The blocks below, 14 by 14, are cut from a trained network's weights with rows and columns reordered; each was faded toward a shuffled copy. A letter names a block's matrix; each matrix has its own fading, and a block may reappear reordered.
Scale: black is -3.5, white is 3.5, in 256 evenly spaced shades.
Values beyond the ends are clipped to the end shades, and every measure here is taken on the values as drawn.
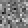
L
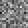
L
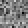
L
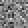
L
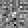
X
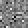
X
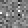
X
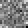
X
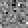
X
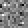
X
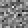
L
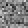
L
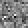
X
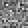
L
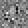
X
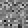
L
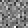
L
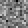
X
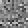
L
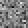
L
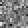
X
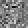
X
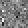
X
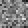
L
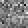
L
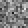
L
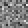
L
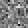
X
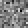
L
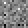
X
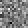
X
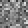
L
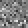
L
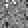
X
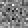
X
